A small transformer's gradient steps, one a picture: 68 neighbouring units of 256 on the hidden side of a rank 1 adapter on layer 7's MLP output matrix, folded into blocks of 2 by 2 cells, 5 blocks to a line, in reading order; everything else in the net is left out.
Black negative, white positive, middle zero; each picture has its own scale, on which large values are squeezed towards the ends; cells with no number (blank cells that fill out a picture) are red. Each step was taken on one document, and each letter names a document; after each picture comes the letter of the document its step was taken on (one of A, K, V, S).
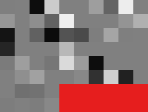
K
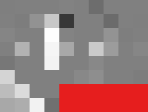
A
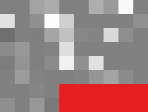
K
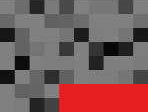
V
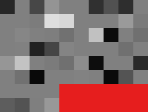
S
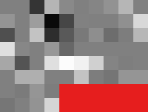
K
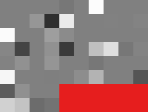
A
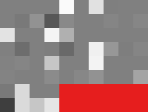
A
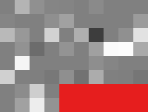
V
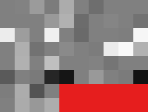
V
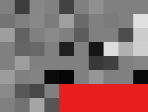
V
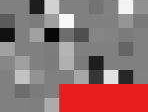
K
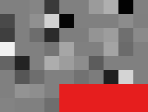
K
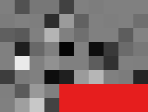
V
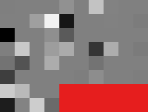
A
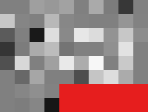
K
